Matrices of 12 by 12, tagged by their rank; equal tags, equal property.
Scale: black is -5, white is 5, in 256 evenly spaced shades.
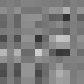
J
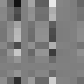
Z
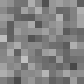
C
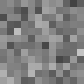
C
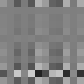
Z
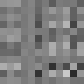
J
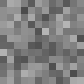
C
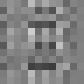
J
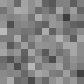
C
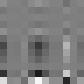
Z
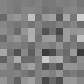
J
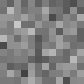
C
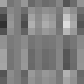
Z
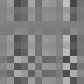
Z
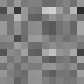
J
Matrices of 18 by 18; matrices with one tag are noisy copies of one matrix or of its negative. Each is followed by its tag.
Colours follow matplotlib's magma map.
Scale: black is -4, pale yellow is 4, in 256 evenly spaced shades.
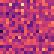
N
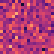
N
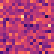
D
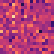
N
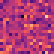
D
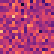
N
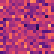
D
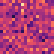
N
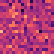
N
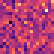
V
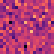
V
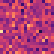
N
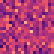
V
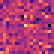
D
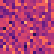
V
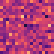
D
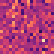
N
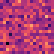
D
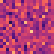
V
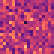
V
